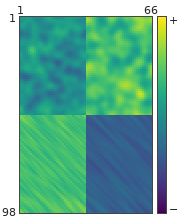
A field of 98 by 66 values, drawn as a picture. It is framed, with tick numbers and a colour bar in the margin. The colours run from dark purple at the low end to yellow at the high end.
The table splits into 2 rows of 2 panels. Panel 1,1: middling, blotchy. Panel 1,2: high, blotchy. Panel 2,1: high, slanting down to the right, faint in contrast. Panel 2,2: low, slanting down to the right, faint in contrast.
